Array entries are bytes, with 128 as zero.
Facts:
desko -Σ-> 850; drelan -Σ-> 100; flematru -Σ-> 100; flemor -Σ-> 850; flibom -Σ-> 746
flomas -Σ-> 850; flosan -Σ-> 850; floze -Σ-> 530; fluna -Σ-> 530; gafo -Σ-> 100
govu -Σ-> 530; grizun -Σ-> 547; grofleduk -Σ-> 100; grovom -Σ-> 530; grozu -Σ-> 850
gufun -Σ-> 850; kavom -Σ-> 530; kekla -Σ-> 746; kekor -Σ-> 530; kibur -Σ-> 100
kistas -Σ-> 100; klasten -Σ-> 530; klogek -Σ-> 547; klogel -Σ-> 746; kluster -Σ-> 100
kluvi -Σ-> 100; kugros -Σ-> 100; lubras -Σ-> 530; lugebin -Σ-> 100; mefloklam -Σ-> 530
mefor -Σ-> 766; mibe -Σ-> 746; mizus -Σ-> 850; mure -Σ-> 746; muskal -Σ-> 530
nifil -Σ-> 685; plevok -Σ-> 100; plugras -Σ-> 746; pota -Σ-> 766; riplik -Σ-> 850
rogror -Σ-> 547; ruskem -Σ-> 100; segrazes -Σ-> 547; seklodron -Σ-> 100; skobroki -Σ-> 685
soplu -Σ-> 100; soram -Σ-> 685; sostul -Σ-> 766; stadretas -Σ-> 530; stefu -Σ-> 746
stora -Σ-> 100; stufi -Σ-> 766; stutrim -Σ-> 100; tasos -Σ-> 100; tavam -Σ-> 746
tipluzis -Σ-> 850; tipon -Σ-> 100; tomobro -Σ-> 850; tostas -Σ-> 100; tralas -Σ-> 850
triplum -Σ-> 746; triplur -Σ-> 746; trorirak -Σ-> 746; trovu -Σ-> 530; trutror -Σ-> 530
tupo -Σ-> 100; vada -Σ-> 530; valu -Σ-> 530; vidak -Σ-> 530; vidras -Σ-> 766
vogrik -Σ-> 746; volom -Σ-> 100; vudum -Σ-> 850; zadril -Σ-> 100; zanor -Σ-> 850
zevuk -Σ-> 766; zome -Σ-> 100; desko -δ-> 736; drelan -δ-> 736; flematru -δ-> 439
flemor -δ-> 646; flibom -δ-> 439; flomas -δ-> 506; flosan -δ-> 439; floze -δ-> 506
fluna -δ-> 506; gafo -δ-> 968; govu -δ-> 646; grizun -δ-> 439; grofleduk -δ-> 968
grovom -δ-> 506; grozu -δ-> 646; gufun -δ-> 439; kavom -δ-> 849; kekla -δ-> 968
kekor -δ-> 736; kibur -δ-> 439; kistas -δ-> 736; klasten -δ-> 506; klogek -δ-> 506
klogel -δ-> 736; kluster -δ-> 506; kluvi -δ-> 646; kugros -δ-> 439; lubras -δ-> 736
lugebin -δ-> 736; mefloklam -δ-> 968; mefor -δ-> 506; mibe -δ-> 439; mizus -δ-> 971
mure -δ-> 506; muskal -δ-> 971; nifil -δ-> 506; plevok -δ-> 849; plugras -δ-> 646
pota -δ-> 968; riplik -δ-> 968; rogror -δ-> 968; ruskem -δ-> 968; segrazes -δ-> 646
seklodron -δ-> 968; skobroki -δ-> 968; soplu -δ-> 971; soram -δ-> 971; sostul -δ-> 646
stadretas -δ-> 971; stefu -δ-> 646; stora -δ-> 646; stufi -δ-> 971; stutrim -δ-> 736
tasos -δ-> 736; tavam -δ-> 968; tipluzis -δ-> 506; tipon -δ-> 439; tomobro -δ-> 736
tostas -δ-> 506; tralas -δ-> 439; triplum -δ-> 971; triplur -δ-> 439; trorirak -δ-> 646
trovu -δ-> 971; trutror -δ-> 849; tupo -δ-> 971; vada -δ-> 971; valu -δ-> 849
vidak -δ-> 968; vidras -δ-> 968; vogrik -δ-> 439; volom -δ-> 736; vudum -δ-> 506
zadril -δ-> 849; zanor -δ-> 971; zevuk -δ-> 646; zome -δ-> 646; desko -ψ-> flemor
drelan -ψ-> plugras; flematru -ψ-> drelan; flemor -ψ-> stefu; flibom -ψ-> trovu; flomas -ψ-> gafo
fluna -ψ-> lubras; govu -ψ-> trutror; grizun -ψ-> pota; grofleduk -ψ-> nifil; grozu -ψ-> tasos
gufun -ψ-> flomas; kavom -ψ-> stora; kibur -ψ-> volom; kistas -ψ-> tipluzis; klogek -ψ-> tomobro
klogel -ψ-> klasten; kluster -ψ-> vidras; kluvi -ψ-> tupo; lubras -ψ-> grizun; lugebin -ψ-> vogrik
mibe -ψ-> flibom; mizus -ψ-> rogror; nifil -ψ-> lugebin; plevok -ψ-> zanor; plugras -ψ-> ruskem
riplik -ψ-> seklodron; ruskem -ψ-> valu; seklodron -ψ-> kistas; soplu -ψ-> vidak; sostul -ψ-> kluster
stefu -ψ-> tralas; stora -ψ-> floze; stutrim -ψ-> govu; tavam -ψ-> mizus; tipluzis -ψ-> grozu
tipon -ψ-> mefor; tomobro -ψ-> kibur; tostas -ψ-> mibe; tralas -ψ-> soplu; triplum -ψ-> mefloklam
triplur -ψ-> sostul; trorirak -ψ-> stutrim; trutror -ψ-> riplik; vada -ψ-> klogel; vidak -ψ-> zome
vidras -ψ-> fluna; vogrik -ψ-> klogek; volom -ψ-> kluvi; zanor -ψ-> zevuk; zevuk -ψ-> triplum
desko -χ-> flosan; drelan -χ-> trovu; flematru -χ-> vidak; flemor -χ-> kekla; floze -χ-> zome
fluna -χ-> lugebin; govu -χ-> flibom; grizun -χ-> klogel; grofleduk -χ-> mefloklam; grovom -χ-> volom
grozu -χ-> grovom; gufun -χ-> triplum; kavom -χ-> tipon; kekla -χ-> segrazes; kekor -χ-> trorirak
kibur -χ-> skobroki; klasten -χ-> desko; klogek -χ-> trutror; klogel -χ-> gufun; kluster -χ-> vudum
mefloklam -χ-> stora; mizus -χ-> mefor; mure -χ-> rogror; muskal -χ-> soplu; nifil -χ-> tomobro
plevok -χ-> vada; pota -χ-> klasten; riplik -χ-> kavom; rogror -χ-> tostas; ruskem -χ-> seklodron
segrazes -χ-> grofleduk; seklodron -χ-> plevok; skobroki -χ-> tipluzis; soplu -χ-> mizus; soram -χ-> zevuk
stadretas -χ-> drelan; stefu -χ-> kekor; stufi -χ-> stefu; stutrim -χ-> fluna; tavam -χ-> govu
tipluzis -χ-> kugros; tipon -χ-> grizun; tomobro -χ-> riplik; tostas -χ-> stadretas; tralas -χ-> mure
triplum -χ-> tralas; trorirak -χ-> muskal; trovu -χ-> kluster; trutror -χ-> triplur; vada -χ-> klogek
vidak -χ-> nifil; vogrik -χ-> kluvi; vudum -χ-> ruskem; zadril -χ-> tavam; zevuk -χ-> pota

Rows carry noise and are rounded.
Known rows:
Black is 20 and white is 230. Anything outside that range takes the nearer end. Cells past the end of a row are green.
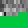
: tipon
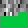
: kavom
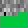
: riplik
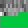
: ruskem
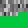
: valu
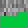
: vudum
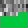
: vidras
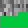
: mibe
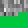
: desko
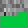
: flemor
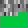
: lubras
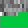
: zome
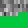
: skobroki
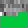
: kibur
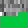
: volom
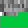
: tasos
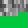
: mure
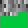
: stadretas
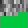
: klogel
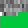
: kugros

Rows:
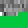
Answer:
gafo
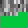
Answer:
klasten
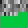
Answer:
kekor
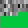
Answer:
mefloklam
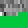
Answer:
zadril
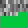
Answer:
trutror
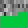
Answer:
kekla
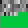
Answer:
muskal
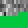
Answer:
grizun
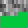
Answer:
rogror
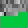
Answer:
soplu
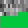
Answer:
tostas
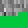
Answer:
flosan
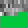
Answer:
drelan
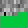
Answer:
tomobro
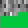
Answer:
trovu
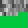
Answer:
triplum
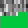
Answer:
pota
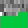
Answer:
tupo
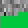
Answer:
mizus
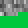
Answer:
klogek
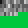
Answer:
vada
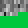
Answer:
nifil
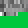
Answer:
stutrim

